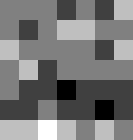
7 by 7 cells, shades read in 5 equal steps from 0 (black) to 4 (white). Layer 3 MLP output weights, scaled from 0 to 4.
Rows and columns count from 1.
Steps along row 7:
same up down down up down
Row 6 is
1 1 2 1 1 0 1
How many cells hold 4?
1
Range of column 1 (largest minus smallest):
2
